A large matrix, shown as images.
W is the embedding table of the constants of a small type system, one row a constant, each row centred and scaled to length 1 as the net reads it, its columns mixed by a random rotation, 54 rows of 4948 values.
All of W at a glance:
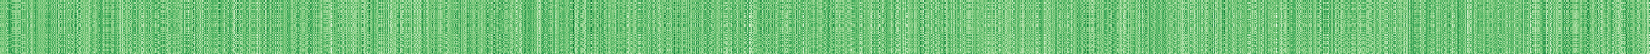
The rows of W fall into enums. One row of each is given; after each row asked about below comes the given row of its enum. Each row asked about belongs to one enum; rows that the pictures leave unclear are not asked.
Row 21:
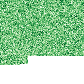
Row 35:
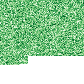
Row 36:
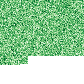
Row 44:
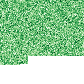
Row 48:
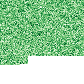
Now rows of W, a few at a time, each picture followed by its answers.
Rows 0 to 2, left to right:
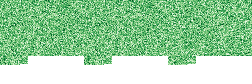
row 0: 36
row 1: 36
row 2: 35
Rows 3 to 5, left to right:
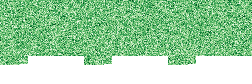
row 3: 35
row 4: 36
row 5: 21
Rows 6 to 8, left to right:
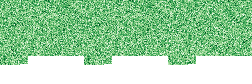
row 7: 36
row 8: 44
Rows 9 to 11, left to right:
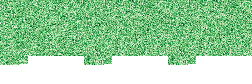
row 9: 35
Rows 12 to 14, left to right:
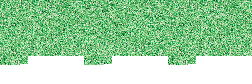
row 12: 36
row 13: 48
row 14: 36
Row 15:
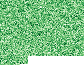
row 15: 48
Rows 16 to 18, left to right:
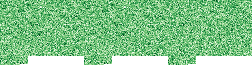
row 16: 48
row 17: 48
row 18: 36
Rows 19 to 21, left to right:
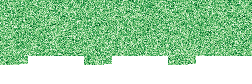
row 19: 35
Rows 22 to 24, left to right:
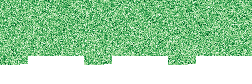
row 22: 36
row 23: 44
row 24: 48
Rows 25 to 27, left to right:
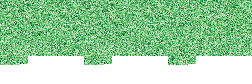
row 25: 48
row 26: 48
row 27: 36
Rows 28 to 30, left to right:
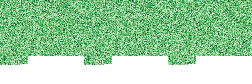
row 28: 36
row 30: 44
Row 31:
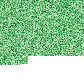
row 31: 36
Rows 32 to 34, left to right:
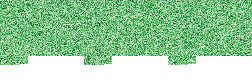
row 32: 48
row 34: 35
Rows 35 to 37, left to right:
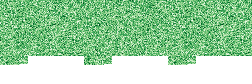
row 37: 35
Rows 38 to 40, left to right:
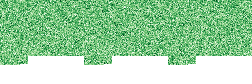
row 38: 44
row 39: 48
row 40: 36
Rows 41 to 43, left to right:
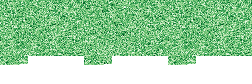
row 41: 35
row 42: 48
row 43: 35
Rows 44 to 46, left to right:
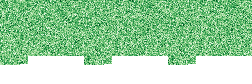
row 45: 36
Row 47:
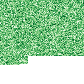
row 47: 35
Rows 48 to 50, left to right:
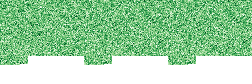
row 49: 44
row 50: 44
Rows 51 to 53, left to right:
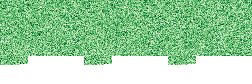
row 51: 48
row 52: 21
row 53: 35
